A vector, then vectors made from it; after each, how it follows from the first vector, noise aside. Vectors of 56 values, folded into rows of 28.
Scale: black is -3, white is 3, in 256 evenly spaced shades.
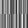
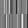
partly zeroed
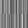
shrunk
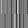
partly zeroed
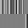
partly zeroed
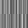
shrunk
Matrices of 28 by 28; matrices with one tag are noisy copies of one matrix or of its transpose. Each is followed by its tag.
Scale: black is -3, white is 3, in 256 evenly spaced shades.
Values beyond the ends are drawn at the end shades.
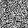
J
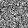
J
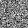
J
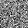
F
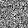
J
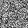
F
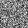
F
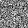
J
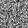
F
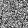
F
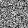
J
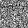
J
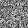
J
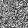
F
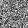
F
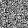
J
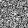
J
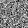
F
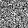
J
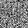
F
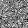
F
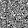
J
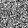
F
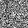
J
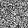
J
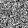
F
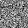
J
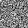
J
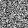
J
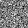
J
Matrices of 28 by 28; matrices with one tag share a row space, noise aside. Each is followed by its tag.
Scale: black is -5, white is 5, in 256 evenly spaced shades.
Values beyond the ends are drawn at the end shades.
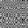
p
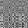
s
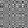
s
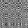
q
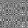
p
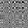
s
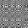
q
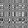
s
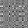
s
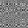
p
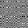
p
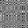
p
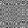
p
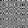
p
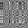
s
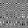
p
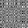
p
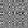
s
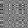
s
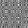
q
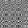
q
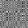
p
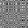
p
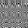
q
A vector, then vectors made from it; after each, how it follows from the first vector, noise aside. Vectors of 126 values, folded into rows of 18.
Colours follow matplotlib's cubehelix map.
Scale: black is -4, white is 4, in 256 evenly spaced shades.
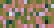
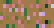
partly zeroed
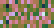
reversed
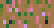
partly zeroed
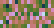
reversed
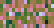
copied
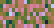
copied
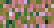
copied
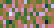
copied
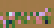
partly zeroed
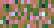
reversed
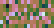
reversed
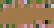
partly zeroed
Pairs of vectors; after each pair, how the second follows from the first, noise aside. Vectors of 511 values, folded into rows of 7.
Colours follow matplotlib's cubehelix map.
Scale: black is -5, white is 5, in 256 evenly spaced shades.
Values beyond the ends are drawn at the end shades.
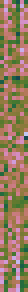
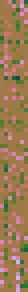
partly zeroed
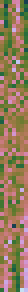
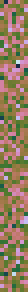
shuffled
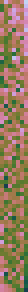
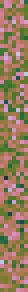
shuffled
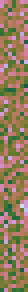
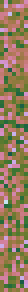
shuffled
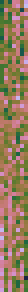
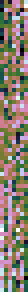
scaled up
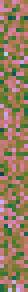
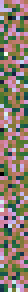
scaled up
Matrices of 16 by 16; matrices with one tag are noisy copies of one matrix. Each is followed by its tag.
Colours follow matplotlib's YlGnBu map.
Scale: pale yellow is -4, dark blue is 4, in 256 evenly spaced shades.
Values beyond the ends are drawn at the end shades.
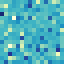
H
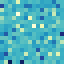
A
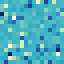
H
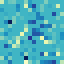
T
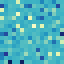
A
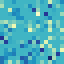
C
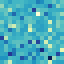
C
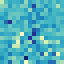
T
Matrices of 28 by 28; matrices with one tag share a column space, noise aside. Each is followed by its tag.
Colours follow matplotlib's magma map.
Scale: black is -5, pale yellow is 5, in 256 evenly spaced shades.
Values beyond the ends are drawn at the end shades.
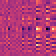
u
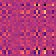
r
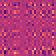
r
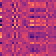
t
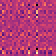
r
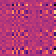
r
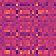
r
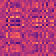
t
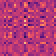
t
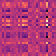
t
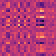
t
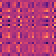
t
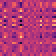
t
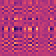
u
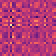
t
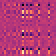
r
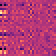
r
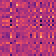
t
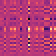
u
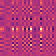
u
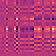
u
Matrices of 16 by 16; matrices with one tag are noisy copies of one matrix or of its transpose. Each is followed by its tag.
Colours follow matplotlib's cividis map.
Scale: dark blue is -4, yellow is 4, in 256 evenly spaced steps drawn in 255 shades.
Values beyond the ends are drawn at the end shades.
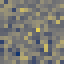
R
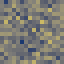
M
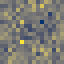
M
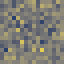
M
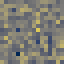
R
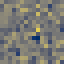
R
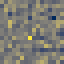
R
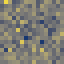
M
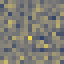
R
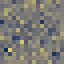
M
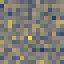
R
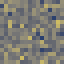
R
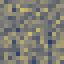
R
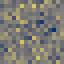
M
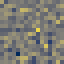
R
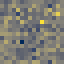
M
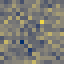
M
